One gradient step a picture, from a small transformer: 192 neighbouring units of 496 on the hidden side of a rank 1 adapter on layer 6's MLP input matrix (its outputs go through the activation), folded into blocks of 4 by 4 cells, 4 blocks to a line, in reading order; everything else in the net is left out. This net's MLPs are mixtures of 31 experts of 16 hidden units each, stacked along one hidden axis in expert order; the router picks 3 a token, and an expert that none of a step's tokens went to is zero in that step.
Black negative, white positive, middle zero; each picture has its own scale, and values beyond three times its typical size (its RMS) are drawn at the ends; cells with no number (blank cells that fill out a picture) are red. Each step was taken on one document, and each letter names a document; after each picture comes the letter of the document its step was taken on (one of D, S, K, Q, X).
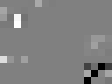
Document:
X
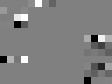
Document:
X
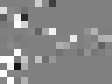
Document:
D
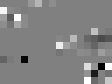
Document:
X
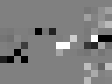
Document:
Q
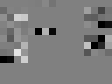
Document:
Q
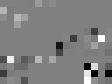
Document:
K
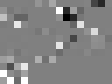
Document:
D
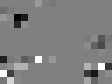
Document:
K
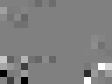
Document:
K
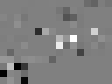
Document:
D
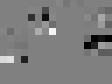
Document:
Q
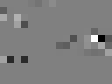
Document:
Q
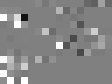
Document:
D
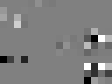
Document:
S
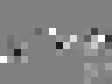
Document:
S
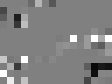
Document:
S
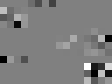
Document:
X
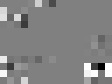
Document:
K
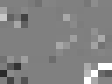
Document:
K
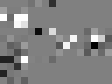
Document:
S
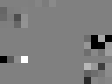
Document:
S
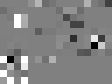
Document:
D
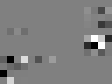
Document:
Q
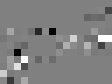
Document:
S
